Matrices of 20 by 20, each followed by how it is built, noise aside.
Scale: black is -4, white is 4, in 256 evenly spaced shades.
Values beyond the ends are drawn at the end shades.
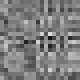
low rank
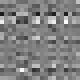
low rank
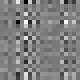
low rank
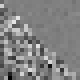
lower triangular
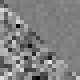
lower triangular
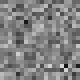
low rank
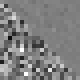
lower triangular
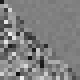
lower triangular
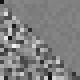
lower triangular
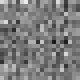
low rank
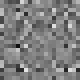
low rank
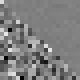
lower triangular
